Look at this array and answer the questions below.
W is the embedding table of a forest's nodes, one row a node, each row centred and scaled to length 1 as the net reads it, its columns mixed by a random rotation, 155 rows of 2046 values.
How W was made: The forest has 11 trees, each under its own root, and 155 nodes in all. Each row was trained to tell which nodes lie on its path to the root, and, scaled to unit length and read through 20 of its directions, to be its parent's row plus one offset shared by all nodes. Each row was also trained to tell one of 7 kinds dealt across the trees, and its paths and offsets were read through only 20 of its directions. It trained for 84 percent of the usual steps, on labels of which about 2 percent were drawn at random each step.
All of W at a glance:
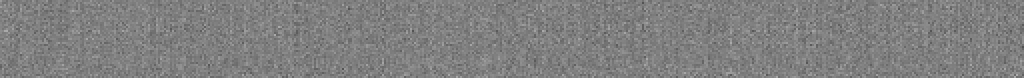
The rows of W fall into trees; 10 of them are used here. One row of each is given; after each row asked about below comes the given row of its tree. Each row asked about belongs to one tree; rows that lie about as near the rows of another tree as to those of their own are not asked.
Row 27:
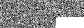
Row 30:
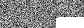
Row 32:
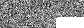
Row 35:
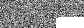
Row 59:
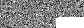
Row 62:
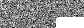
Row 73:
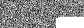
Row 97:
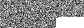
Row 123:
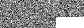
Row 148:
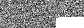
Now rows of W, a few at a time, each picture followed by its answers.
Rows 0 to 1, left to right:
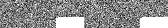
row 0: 123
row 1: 73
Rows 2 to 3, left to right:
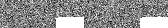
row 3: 62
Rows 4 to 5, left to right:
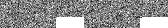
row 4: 97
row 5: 35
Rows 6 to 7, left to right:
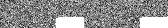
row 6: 27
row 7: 73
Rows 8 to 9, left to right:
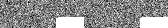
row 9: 32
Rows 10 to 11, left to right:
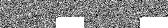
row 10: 35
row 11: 123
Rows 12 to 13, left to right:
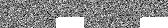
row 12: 59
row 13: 27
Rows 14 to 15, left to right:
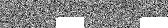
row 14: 123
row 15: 32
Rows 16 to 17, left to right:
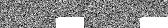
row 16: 59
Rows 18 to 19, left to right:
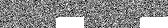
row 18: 59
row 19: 123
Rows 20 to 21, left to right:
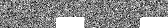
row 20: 62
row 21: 97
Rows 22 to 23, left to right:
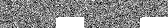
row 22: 62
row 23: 35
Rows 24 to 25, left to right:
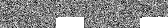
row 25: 32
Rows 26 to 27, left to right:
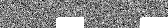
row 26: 73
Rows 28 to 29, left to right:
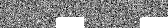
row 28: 59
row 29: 148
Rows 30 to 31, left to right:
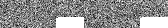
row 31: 35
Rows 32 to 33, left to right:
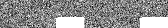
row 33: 97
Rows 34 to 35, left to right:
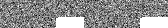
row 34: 27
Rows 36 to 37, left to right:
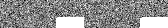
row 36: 97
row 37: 62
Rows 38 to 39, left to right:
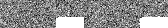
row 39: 59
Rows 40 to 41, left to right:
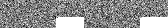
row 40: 27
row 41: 97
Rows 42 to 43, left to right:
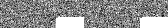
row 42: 27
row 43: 97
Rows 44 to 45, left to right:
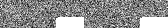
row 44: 59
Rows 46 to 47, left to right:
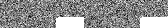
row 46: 148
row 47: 73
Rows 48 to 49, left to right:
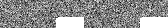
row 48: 59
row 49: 62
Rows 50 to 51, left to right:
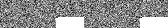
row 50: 59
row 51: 59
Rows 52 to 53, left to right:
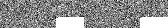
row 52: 27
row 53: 62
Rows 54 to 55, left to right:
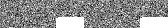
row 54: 97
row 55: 27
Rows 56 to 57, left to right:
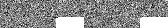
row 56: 59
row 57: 62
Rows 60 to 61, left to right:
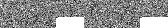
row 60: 62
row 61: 62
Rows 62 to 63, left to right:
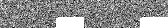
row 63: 62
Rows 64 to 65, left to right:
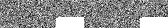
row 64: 27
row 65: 123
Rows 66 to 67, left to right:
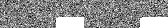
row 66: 148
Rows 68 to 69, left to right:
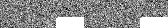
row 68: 32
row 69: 32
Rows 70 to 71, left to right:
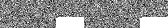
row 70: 97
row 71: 73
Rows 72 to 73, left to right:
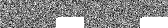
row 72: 97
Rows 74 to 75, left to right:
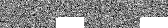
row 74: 123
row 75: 148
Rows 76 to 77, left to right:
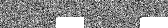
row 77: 62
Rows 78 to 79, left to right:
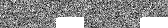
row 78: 62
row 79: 35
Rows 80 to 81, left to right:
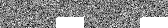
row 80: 73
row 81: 27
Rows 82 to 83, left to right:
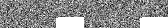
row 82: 62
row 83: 123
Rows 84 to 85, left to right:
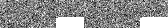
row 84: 35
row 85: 62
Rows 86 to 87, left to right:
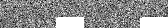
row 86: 123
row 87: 123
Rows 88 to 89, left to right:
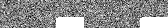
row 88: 148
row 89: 59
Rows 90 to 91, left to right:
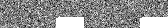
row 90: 27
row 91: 59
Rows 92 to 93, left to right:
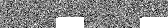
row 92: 62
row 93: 59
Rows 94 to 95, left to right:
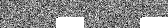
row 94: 30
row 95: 35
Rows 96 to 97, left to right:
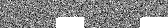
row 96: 123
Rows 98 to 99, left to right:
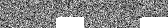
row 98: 30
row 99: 32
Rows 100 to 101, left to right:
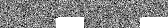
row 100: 59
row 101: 123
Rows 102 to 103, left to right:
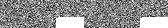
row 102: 148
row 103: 123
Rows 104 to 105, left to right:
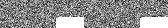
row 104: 30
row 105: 32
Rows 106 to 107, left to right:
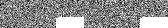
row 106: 73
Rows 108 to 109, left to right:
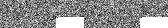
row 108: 27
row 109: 62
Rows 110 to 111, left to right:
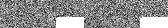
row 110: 97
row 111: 73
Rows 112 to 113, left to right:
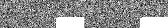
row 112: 62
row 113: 97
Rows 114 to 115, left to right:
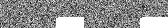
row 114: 27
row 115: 35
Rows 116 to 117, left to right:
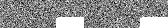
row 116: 73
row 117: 27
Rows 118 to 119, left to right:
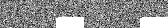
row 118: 97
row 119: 59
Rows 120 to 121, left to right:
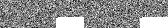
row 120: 32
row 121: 73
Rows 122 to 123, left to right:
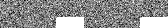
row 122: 97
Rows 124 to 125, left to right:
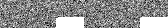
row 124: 62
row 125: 123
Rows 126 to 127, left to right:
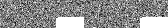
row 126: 73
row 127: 97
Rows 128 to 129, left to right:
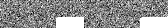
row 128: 97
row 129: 59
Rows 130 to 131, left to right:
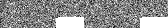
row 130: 59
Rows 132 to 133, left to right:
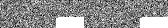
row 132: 30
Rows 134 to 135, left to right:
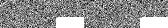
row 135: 73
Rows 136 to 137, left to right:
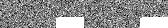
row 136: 123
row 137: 30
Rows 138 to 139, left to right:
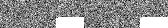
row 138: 27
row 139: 123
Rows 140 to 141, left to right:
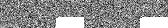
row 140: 27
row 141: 30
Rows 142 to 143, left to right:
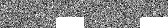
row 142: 97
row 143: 32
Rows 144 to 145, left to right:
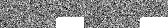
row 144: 32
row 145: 27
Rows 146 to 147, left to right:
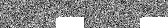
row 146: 27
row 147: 32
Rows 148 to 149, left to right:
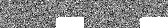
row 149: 59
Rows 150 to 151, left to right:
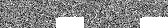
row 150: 123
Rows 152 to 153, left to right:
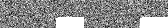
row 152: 97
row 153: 27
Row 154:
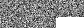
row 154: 97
